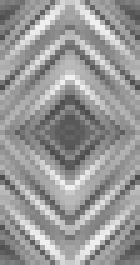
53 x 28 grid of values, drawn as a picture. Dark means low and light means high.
Slope: none. Ninth with the lowest average: centre. Seam: none. Histogram: bell-shaped. Mirror symmetry: left to right and top to bottom.
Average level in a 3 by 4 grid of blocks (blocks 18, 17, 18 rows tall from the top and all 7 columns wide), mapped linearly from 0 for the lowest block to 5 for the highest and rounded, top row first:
2 5 5 2
3 0 0 3
2 5 5 2
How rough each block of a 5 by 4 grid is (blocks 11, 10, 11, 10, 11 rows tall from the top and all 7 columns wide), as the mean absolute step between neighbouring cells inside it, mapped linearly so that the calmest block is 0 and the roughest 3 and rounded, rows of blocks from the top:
2332 | 2222 | 0110 | 2222 | 2332
